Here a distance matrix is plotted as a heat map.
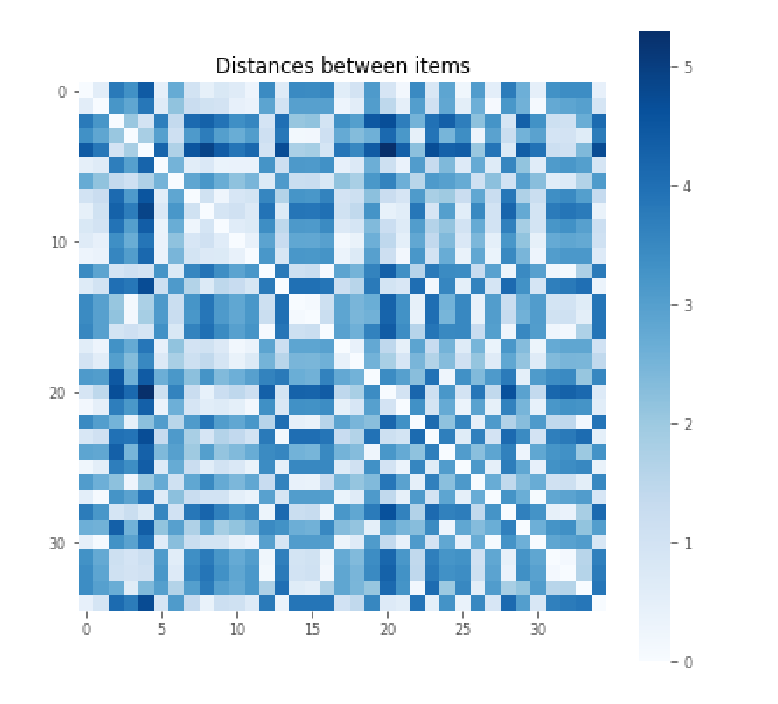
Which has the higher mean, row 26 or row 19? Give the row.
19
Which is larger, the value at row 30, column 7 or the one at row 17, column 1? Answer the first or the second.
the first
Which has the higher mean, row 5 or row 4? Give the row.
4
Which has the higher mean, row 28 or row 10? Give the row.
28
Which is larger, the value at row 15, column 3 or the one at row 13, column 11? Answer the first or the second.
the second
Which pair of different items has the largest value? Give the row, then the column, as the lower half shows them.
20, 4
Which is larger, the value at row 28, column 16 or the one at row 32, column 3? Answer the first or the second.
the second
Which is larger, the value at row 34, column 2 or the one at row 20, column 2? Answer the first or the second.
the second
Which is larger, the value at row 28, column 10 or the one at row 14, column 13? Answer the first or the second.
the second
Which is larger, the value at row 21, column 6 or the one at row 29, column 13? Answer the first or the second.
the second
